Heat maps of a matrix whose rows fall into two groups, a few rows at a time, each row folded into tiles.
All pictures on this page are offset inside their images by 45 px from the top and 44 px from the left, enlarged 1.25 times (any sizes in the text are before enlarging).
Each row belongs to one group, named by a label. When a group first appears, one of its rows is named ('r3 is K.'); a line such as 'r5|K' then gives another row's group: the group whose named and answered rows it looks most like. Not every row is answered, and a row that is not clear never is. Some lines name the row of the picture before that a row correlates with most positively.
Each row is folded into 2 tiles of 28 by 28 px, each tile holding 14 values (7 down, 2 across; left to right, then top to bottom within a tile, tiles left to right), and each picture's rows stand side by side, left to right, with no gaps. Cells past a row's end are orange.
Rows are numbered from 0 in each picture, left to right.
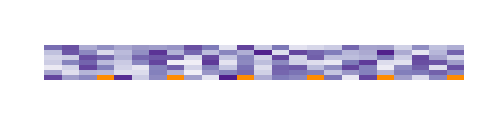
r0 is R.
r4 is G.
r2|G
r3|G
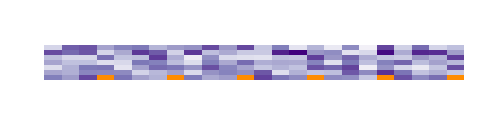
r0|R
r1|R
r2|G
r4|G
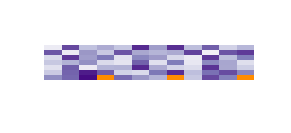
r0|G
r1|G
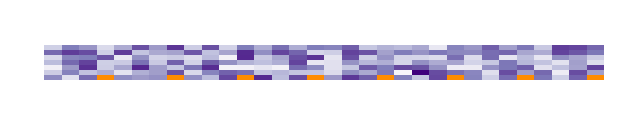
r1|G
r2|G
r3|R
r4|R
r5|G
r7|R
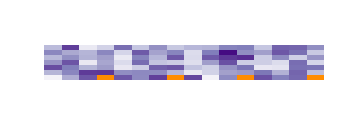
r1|R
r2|R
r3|R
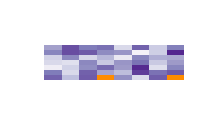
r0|R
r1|G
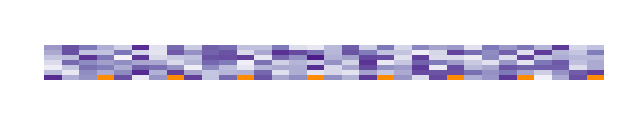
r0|R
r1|G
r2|R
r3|R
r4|R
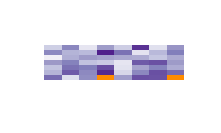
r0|G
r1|G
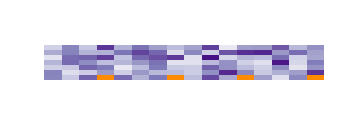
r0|R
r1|R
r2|G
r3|G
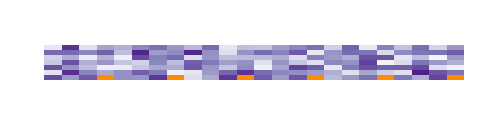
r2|G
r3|R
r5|G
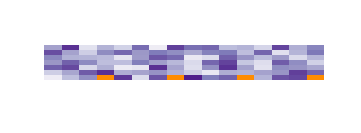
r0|G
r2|R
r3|G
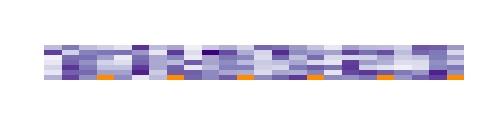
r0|G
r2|R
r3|R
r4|G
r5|R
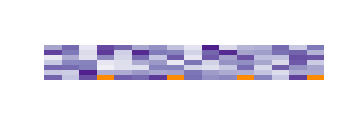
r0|G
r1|R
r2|R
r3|R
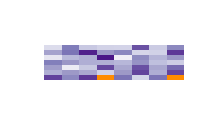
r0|R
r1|G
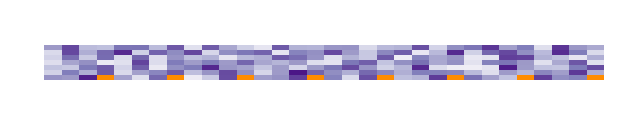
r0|R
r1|G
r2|G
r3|G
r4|G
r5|G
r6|R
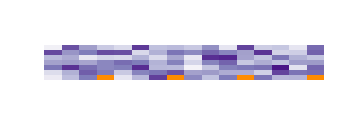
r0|G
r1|G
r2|R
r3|G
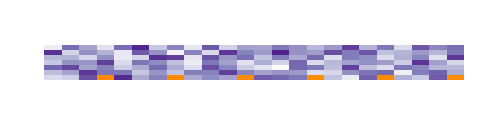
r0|G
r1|R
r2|G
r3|R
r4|G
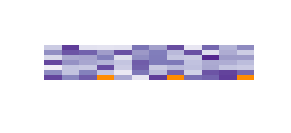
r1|G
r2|G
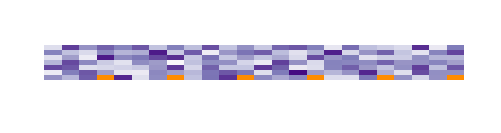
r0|G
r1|R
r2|G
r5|G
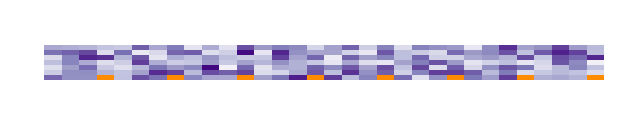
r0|R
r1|G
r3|R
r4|G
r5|G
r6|R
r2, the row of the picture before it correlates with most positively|5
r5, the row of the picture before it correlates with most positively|5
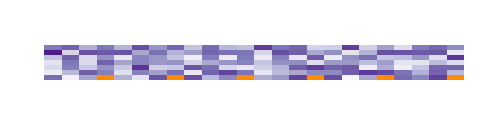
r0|G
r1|G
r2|G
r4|G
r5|R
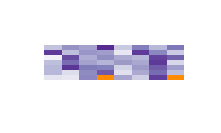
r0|G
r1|R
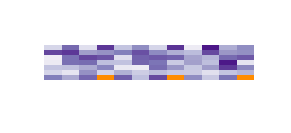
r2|R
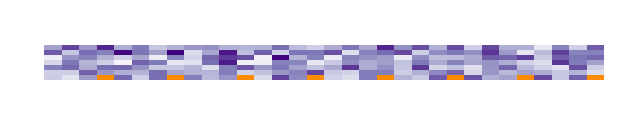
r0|G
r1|G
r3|G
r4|G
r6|R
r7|R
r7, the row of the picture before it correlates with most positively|1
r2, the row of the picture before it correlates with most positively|1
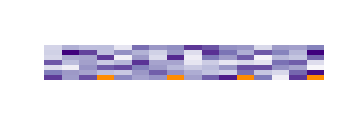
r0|R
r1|G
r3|G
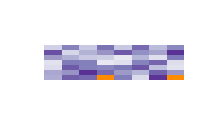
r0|G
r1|G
